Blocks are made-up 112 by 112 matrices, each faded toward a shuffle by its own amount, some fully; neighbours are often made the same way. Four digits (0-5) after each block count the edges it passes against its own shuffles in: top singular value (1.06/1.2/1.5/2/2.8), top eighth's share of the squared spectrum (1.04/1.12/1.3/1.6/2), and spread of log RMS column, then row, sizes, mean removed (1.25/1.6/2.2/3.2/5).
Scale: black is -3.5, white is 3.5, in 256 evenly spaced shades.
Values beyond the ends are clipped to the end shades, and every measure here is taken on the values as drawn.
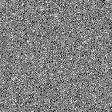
3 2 1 1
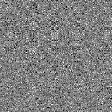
4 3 2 2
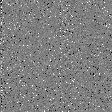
2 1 1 0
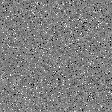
3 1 0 0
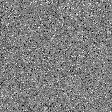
2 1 0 0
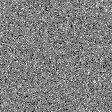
2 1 0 0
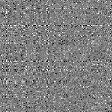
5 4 3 3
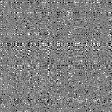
5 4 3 3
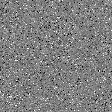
3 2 0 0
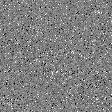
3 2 0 1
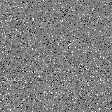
3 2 0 1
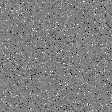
0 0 0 0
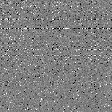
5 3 1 2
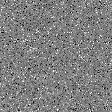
3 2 0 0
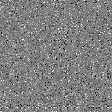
3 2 0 1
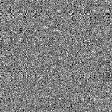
4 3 2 2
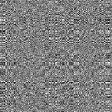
5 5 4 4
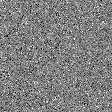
0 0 0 0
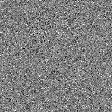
3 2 1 1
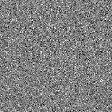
4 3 2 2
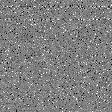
3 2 0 1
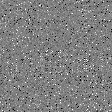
2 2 1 0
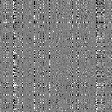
5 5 4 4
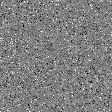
0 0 0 0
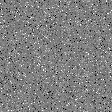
2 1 0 0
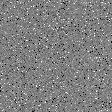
2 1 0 0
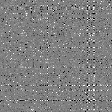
5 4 2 3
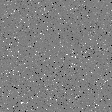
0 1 0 0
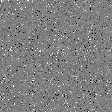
3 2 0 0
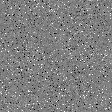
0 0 0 0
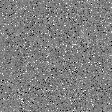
1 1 1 1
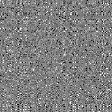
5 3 3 2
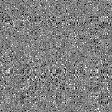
5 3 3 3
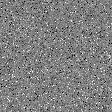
2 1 0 0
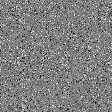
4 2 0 1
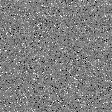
2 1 0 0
